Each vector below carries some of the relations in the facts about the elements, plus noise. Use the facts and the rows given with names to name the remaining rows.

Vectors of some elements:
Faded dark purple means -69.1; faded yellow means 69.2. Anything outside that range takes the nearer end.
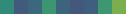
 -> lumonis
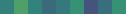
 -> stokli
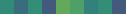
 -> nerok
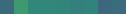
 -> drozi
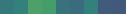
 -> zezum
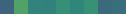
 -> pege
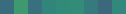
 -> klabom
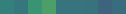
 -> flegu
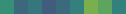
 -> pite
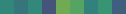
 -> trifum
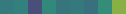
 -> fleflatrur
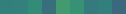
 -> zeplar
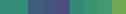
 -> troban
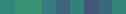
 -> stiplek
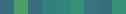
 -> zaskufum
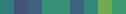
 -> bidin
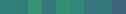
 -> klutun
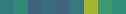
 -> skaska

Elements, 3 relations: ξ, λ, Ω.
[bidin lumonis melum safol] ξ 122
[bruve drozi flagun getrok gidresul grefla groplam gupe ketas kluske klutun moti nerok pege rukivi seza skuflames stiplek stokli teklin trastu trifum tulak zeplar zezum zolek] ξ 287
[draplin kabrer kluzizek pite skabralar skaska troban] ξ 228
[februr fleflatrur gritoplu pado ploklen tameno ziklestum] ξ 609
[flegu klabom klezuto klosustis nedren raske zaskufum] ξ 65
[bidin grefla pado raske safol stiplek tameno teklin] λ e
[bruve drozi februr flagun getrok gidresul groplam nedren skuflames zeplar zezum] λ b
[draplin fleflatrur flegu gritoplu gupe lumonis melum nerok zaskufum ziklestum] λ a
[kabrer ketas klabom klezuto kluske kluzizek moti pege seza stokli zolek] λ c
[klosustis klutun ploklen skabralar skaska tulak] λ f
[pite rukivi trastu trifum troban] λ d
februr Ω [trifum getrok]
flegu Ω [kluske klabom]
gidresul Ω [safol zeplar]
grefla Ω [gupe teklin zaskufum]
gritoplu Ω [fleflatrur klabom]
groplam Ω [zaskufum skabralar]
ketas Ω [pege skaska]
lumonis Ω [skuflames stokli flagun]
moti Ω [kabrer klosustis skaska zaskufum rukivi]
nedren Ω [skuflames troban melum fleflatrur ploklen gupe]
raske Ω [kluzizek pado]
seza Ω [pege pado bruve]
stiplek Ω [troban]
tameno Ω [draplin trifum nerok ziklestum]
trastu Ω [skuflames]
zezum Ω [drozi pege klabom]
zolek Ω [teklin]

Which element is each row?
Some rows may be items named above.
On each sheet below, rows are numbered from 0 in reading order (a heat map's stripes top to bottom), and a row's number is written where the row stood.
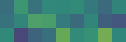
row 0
klabom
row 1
ketas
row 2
ziklestum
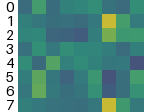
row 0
zaskufum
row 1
kluzizek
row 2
skabralar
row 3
klosustis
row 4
gidresul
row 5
skuflames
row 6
gupe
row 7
kluzizek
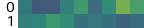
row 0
safol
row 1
groplam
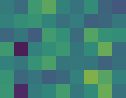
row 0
raske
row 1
zolek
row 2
pado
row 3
tameno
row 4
flegu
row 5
pite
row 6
februr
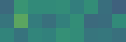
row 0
bruve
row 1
teklin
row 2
klezuto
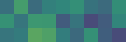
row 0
zaskufum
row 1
nedren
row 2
seza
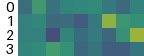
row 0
klabom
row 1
kabrer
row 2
ploklen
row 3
grefla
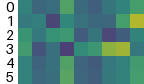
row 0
gritoplu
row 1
melum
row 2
nedren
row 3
draplin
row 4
gritoplu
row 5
gritoplu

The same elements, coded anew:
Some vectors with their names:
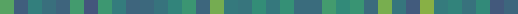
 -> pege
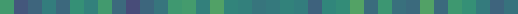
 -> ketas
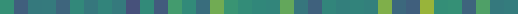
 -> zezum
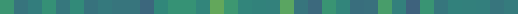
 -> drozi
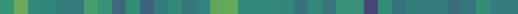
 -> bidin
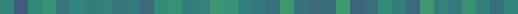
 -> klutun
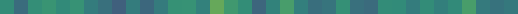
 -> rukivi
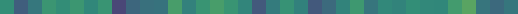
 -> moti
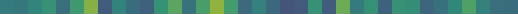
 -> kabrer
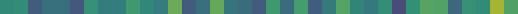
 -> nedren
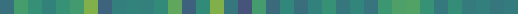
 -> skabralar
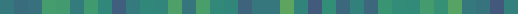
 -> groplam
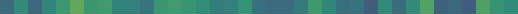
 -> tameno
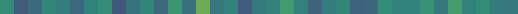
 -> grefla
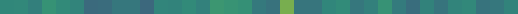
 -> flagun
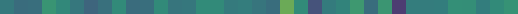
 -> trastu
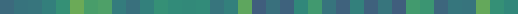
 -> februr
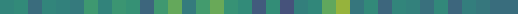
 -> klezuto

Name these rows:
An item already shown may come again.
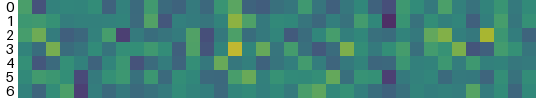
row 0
gupe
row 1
melum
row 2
troban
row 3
klabom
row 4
grefla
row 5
safol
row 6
gidresul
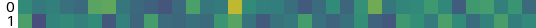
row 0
skaska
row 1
gupe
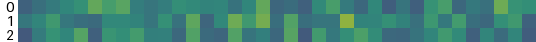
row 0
februr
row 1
flegu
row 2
raske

